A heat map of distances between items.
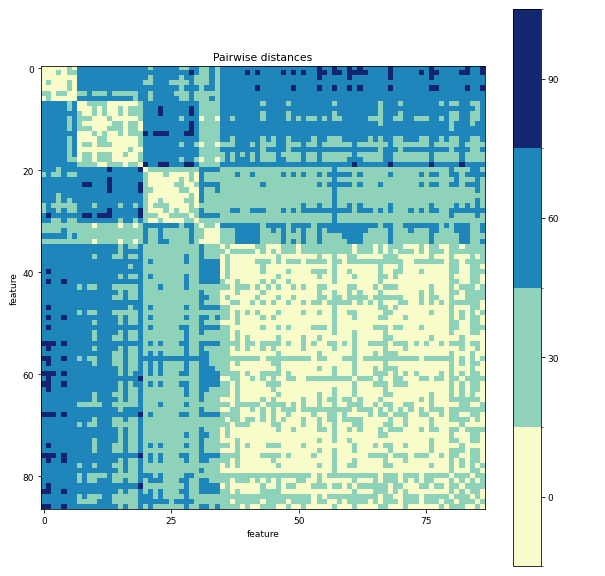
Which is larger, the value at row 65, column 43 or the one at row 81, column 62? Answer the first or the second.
the first
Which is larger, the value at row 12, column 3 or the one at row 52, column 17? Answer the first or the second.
the first
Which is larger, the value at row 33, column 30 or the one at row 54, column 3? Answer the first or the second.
the second
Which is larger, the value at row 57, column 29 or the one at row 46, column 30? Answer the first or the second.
the first
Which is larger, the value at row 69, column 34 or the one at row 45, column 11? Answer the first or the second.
the second
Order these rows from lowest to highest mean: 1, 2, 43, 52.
52, 43, 2, 1
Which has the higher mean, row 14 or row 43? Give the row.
14
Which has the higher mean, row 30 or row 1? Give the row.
1
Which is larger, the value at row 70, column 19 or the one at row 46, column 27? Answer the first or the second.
the first
